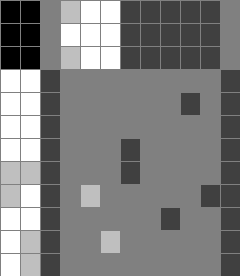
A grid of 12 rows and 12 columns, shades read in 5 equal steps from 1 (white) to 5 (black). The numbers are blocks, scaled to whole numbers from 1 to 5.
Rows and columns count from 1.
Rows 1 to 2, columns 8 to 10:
4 4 4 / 4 4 4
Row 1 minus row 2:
0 0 0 1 0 0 0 0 0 0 0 0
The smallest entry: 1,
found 20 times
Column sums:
26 27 45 32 29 29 41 39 40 40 40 45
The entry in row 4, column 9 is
3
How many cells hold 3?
71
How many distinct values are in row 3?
5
